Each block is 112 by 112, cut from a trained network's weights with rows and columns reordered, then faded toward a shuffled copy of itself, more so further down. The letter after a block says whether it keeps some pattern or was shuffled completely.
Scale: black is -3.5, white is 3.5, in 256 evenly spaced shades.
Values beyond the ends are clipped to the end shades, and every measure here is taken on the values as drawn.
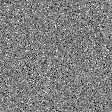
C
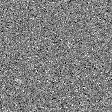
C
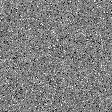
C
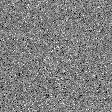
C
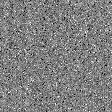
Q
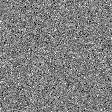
C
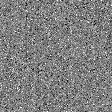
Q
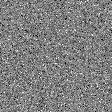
C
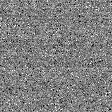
Q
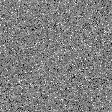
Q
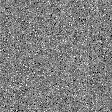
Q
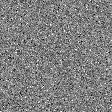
C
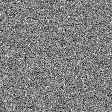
Q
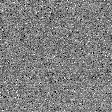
Q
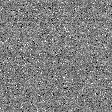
Q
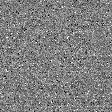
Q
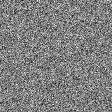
C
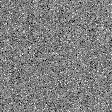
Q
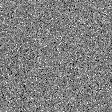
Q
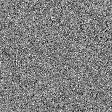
Q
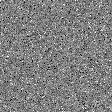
C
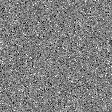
C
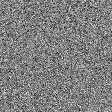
C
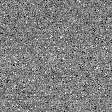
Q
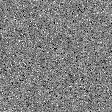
C
